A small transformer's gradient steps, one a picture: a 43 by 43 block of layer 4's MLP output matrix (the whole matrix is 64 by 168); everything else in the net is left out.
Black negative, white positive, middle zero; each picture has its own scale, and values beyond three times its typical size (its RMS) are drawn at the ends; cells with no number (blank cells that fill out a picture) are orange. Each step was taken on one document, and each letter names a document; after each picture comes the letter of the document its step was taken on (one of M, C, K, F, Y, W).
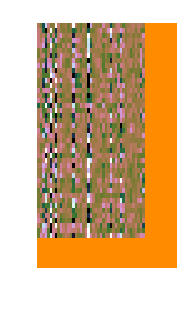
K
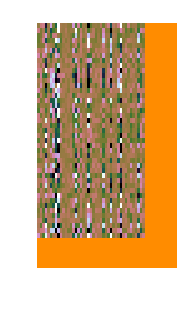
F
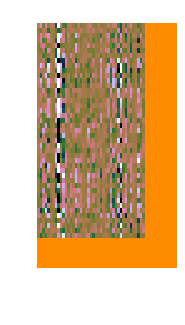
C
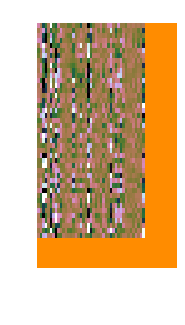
K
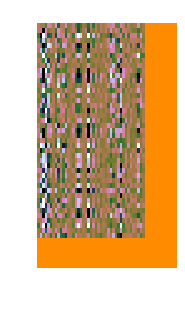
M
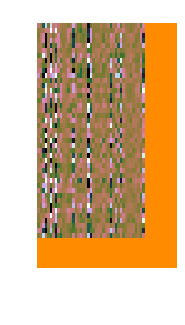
K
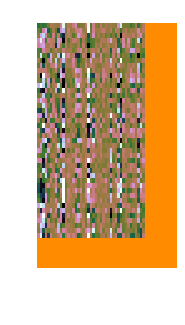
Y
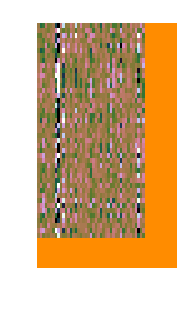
C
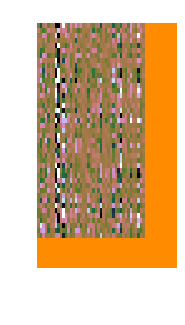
C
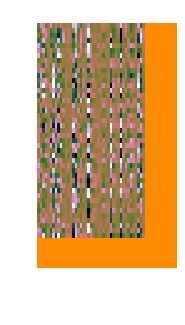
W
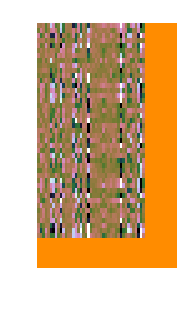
W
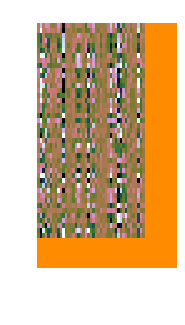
M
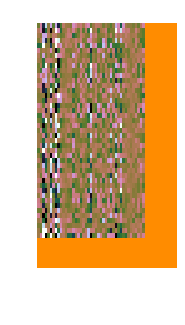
K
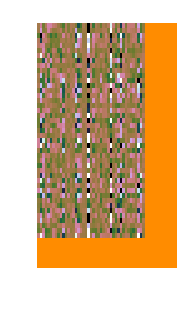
Y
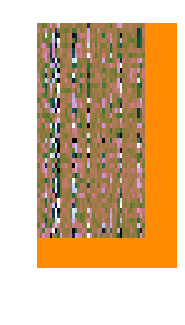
F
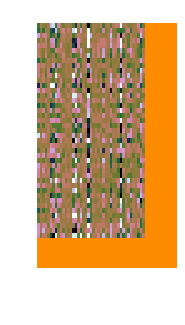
W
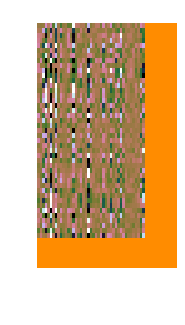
K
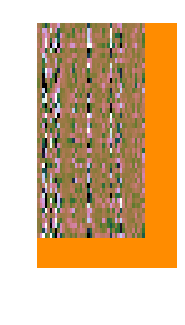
K
